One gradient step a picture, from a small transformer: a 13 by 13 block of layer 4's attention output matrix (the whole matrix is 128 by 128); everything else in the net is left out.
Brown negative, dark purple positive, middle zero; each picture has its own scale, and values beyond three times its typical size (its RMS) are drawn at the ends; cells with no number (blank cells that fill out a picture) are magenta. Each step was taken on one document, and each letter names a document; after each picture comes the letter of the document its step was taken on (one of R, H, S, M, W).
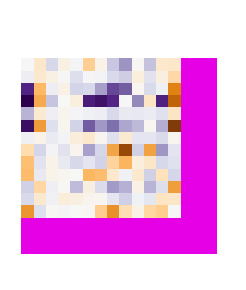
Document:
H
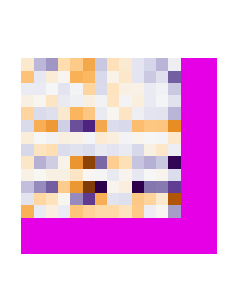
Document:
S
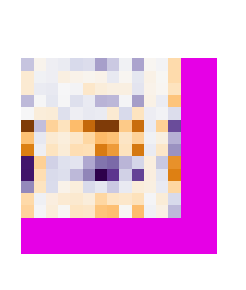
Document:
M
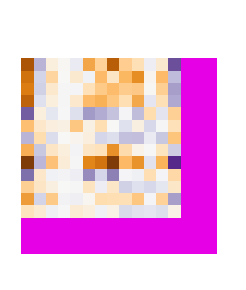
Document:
M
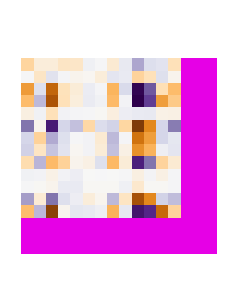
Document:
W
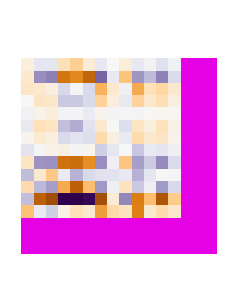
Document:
S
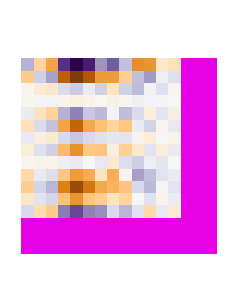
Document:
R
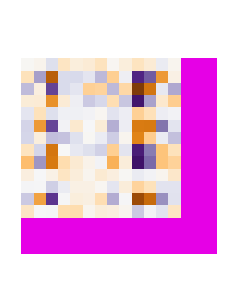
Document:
W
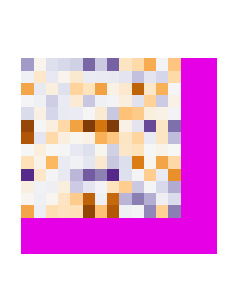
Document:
M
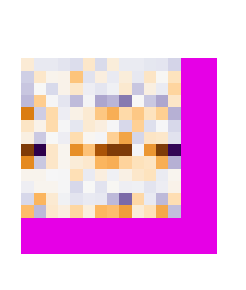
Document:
H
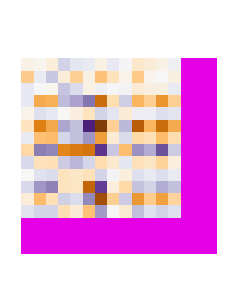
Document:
S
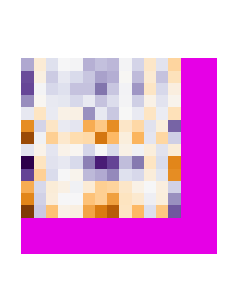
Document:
M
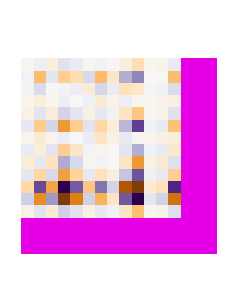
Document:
S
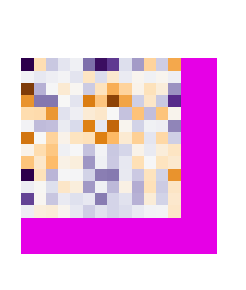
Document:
M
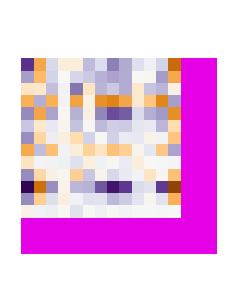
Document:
H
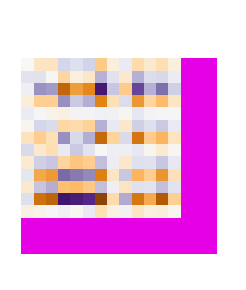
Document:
S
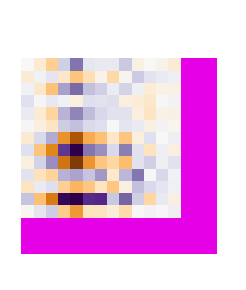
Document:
R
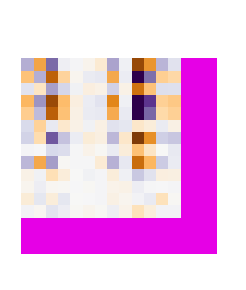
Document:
W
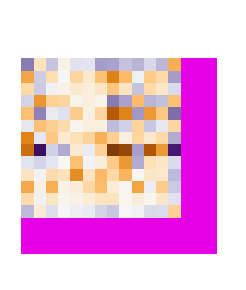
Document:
H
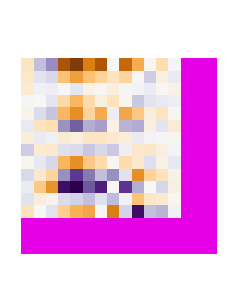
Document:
R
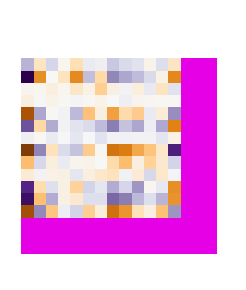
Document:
H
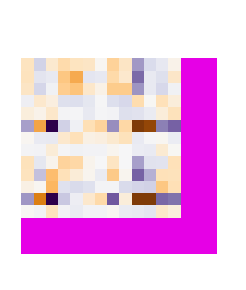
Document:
W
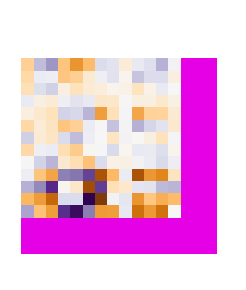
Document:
S
